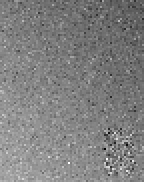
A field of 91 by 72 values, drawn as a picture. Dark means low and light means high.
Ninth with the highest average: bottom left. Slope: up to the bottom left. Stripes: none. Odd patch: rougher, in the bottom right. Mirror symmetry: none.
